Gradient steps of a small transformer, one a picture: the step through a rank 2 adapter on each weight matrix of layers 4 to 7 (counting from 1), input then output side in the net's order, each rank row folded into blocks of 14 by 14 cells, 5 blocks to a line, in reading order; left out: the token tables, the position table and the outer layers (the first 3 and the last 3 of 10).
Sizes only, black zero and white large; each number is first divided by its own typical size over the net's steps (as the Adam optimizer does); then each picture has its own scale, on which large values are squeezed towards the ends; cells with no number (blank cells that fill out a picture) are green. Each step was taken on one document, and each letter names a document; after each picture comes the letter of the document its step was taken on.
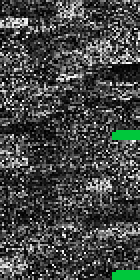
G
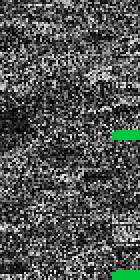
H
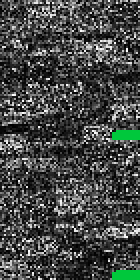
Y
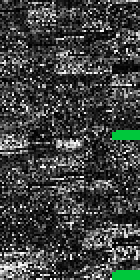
Y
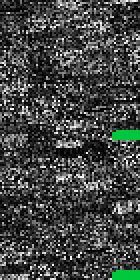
Y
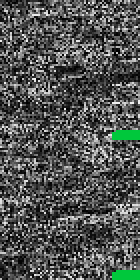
H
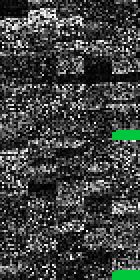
G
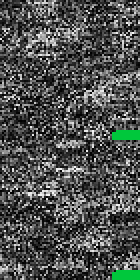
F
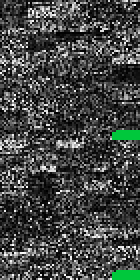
Y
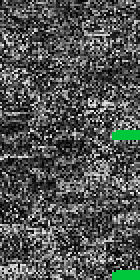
H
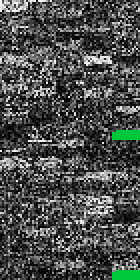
F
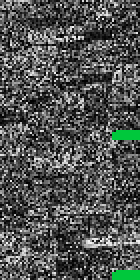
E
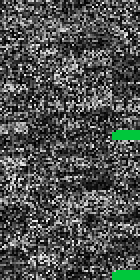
F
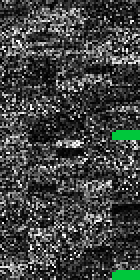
G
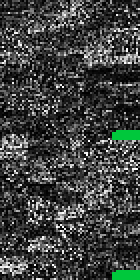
G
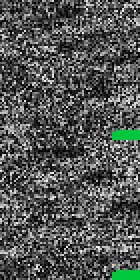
E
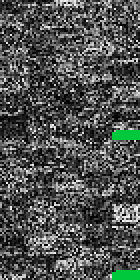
H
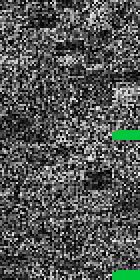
H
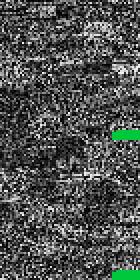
H
